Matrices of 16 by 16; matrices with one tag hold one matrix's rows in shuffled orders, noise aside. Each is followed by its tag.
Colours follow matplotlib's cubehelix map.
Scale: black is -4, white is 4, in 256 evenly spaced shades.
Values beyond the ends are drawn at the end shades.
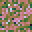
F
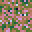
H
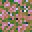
H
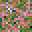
F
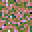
F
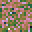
F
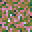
F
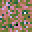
H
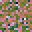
H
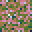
F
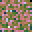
F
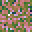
F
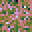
H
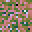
H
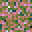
F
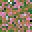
F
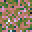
F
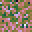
H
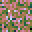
F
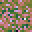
H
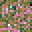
F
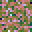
F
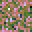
F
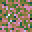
F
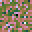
H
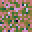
H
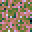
F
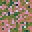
H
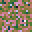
H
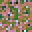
H
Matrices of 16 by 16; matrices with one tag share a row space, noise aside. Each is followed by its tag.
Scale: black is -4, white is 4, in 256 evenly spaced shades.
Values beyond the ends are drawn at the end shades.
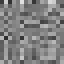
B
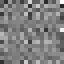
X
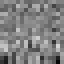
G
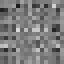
G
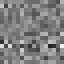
B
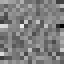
X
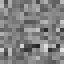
B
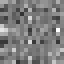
G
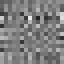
X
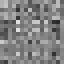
G
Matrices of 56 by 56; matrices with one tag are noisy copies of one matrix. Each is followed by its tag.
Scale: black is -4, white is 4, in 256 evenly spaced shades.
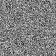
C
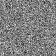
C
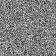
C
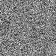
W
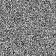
C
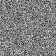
C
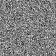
C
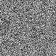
W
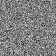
C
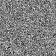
C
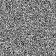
C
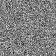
C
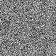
W
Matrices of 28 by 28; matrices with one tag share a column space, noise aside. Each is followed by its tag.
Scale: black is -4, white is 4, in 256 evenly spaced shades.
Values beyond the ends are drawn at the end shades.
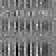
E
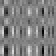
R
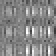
R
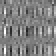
R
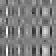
R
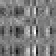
R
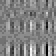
E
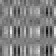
R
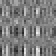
R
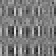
R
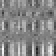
E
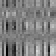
E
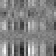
E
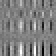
E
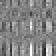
E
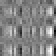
R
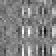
R
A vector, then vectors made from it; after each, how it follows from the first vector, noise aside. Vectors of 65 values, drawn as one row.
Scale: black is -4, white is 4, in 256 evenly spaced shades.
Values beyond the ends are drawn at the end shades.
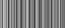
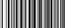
scaled up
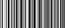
scaled up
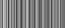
copied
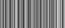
wrapped around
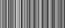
wrapped around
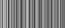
copied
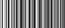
scaled up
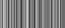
copied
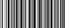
scaled up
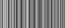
copied
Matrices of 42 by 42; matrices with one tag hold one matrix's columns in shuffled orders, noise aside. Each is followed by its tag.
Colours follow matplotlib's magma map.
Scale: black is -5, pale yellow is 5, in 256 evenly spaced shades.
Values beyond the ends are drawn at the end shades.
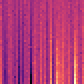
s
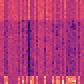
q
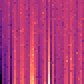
s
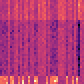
q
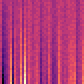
s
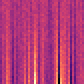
s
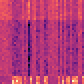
q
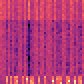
q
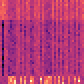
q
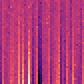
s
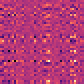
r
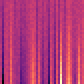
s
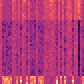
q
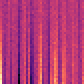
s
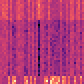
q
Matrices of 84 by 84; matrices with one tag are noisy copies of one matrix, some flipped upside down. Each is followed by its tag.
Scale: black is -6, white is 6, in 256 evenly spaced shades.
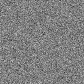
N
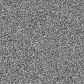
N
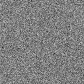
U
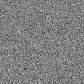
N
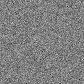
N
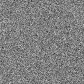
U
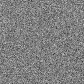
U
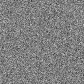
U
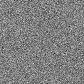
U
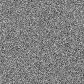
U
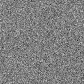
U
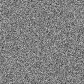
U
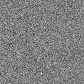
N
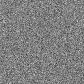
U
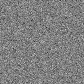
N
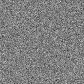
U
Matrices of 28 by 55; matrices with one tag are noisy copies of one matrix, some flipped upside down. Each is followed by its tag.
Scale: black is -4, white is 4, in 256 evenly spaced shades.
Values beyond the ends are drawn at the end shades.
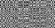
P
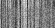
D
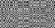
P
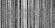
D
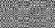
P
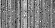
D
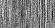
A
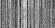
D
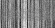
D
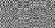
P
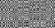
P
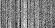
D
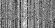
D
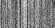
D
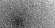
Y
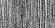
A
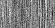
A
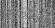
D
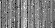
D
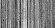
D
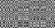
P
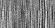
A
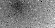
Y
